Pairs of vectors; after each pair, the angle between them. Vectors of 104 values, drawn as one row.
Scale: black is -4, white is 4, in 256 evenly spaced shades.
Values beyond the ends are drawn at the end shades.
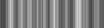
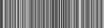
orthogonal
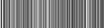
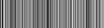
nearly opposite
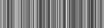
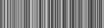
partly aligned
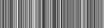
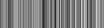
partly aligned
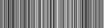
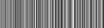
orthogonal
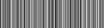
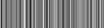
partly opposed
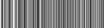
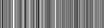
partly aligned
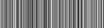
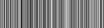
partly aligned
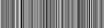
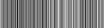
orthogonal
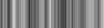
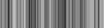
nearly parallel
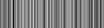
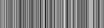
partly opposed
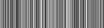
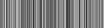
nearly opposite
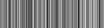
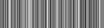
nearly opposite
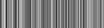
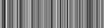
nearly opposite
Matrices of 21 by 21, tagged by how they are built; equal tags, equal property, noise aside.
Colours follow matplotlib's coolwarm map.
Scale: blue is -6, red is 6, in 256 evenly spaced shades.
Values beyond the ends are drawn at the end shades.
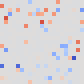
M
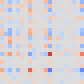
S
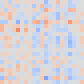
S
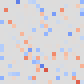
M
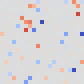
M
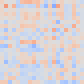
S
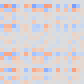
S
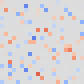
M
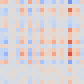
S
